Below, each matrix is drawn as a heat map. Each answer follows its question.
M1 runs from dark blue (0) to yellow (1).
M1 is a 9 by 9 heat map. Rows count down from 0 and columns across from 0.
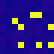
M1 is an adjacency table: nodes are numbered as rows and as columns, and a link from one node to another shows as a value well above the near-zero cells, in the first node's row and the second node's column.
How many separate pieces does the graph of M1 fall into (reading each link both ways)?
3
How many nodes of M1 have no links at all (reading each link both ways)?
2
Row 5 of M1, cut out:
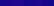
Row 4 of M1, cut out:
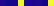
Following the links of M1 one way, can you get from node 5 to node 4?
no
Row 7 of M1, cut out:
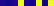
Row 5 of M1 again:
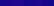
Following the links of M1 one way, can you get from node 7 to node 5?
yes
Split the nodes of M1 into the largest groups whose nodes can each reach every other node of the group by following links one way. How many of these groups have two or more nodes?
0
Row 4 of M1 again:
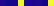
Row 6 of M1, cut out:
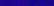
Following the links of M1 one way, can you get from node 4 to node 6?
yes
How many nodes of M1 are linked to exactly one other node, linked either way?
1
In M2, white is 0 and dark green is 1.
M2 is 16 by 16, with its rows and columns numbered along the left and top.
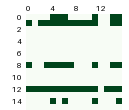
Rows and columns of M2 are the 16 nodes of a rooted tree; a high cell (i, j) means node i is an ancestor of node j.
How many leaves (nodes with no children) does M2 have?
11
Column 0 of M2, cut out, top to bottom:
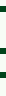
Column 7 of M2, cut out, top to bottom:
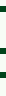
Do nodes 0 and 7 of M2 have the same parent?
yes
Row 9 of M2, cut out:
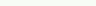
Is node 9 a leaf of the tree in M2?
yes
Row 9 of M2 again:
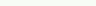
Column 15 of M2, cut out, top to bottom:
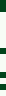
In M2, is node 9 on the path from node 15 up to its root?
no
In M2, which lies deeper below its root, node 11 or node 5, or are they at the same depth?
node 11
